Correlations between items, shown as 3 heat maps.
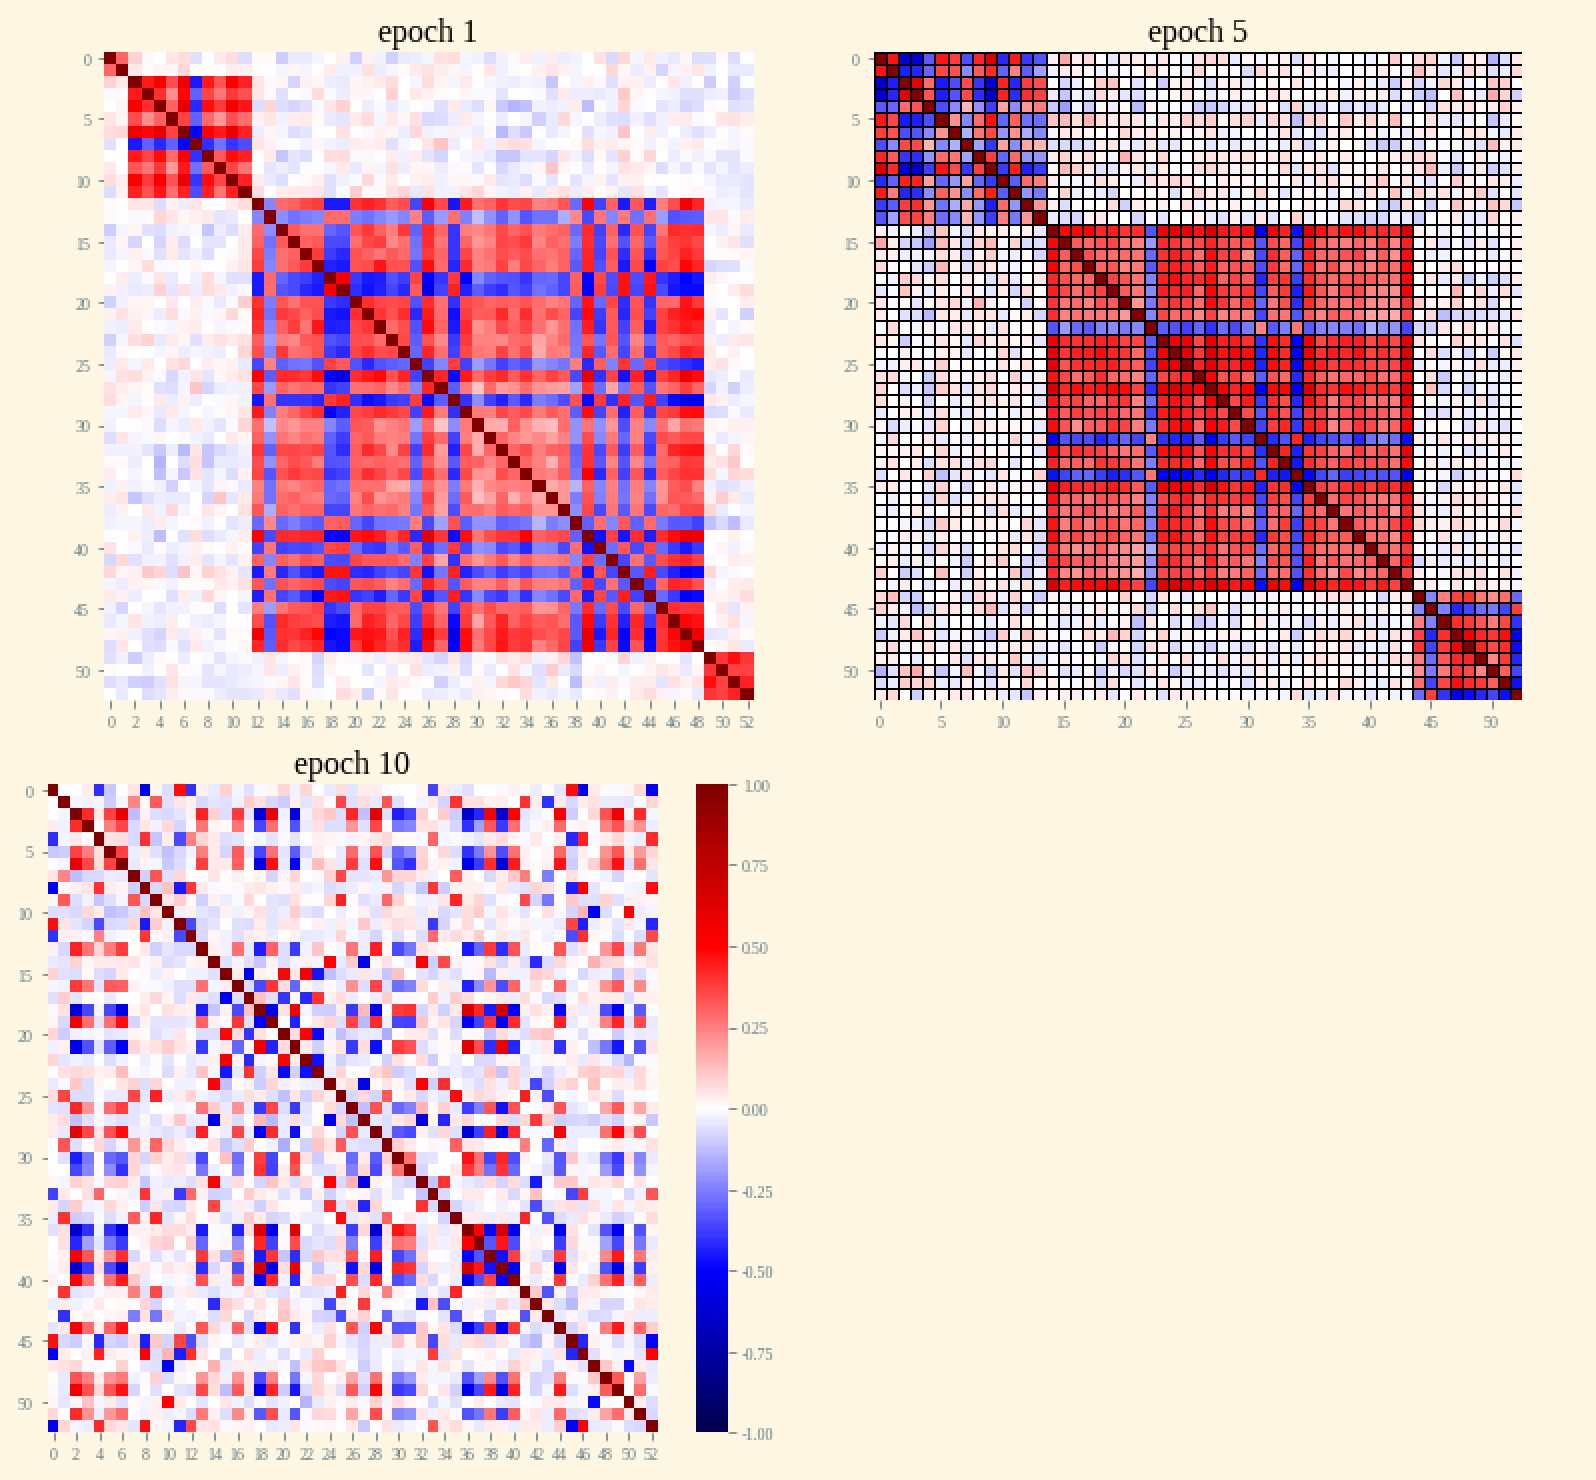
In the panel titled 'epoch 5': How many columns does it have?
53
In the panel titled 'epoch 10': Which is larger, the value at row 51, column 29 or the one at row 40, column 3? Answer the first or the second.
the second
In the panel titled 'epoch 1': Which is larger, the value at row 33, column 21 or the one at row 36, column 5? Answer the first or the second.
the first
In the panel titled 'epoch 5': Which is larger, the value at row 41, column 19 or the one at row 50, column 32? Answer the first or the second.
the first
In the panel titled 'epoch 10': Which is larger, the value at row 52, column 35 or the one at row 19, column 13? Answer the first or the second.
the second
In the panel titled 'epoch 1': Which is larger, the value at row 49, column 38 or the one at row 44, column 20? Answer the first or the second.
the first
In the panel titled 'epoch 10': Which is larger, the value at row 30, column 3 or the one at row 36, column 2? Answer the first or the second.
the first
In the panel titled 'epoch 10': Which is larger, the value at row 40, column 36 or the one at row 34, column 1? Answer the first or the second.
the second
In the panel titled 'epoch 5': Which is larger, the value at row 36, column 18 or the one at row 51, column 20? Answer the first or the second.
the first
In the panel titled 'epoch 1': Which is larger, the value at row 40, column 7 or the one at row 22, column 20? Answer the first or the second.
the second
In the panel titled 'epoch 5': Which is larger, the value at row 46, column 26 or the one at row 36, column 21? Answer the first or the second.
the second
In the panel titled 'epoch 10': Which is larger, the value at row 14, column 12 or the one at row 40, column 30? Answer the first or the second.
the first
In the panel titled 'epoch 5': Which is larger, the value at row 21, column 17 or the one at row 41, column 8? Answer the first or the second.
the first
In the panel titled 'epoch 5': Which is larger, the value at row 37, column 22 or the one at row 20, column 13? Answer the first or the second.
the second
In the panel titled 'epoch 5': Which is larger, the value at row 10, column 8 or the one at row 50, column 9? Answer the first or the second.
the second
